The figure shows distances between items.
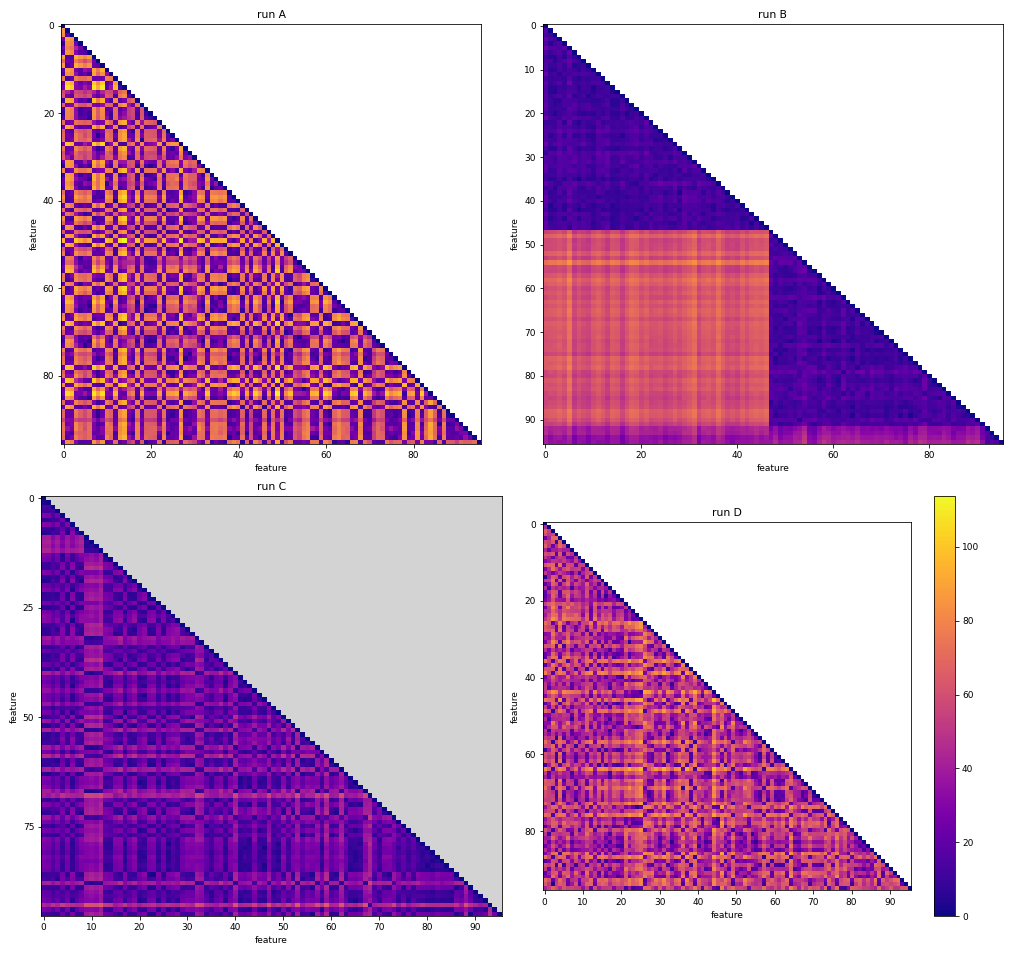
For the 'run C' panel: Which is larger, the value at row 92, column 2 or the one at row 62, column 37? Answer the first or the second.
the second
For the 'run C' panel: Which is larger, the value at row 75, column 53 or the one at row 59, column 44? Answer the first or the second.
the first
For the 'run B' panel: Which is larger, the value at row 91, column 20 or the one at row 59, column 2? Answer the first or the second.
the second
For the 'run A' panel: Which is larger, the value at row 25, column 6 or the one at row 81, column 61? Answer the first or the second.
the second
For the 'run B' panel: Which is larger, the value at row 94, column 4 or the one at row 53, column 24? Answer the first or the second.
the second
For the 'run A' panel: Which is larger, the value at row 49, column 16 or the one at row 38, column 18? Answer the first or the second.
the first
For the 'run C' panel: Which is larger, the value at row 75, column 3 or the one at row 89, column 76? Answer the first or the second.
the second
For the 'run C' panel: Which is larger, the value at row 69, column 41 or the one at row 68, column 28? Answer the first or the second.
the second
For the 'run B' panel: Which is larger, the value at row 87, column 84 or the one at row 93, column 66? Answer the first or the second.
the second
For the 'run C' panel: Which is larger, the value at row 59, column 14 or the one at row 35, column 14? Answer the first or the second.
the first
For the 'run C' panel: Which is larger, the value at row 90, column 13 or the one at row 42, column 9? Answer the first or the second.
the second
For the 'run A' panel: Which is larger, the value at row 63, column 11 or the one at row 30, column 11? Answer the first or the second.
the second
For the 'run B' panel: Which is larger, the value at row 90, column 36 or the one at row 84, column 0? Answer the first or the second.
the first
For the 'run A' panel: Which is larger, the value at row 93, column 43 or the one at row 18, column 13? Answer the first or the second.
the second
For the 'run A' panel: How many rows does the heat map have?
96
